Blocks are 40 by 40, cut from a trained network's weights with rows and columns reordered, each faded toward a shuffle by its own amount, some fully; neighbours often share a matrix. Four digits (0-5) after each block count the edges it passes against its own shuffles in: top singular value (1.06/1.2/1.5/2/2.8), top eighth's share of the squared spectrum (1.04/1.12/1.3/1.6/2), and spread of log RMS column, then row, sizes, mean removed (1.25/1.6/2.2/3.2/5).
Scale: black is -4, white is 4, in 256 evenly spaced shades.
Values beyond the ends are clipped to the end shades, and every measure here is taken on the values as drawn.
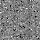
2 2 0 1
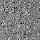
2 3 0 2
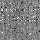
2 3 0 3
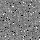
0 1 0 0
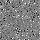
0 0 0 0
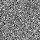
1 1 0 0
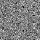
3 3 1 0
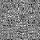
3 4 2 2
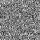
3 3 1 1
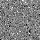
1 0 0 0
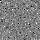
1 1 0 0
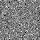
2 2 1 0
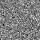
0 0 0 0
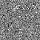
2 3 0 1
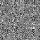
3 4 2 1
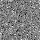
0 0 0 0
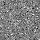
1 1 0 0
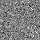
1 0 0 0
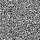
1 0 0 0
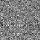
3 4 1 2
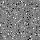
1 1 0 1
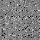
2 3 0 2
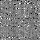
2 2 0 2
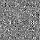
3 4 1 2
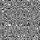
3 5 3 2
